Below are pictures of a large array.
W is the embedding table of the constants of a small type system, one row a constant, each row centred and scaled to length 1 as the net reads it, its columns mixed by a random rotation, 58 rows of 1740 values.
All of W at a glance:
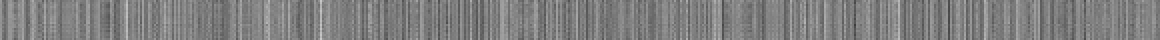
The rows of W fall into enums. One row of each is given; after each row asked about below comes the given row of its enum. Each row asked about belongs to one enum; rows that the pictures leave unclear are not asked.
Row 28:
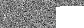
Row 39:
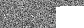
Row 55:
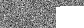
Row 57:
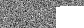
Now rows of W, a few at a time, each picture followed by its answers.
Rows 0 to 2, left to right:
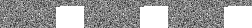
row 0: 57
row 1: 57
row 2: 57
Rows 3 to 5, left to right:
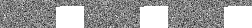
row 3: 28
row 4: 39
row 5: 57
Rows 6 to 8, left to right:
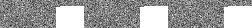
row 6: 55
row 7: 55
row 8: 39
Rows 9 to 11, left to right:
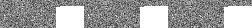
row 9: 55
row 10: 39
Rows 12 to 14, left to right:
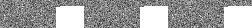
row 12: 55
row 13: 57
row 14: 39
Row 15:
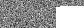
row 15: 57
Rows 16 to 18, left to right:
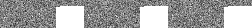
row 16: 57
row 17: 39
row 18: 55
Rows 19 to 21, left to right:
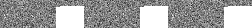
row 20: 57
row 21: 28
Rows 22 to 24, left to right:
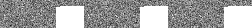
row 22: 55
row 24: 39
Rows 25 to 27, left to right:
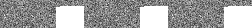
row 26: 55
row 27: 39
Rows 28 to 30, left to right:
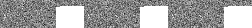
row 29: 39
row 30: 39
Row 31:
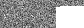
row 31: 39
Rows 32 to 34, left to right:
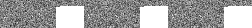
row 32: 57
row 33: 39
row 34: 39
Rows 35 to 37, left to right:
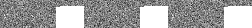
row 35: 39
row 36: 57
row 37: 28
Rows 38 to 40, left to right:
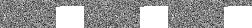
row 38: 28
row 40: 28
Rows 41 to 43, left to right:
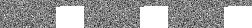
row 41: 39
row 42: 57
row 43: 57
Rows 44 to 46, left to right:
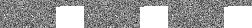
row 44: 39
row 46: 55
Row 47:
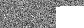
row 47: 39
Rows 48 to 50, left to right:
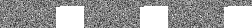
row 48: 57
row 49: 57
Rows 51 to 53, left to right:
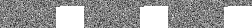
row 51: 57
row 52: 57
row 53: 28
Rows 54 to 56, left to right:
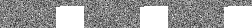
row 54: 57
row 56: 39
